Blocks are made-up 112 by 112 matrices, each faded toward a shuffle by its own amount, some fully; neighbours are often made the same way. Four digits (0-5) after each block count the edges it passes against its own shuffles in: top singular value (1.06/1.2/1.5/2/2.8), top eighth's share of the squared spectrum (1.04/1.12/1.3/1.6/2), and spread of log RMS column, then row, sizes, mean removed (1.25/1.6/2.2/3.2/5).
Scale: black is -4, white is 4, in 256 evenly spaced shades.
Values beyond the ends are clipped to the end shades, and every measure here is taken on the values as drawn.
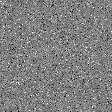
0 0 0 0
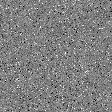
0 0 0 0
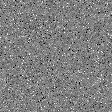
0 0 0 0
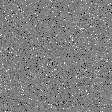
2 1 0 0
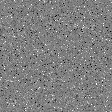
0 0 0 0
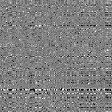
5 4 2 3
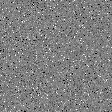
1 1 0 0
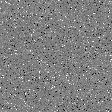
2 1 0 0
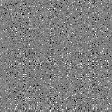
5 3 3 2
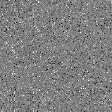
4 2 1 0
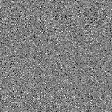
4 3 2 2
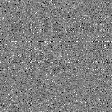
4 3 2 2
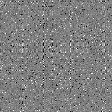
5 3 2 1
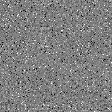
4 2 1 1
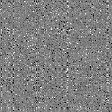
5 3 2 2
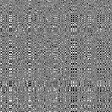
5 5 4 4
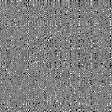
5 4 3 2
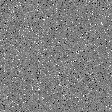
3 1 0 0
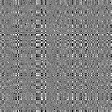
5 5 4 4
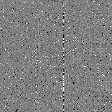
4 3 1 0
